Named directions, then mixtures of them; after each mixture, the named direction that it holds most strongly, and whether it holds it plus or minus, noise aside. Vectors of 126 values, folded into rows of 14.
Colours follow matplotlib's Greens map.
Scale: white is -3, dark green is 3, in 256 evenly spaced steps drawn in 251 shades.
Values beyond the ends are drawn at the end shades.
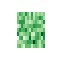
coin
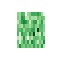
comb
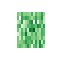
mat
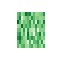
comb, minus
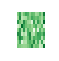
mat, minus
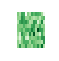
comb, plus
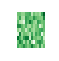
coin, minus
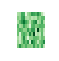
comb, plus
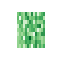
mat, plus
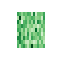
mat, minus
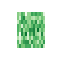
comb, plus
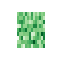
coin, plus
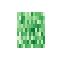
comb, plus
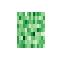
coin, minus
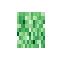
coin, plus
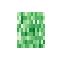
mat, plus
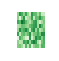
coin, plus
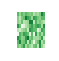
mat, plus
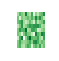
coin, plus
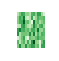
comb, plus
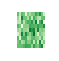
mat, plus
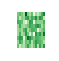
comb, minus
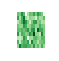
comb, plus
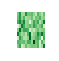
coin, plus
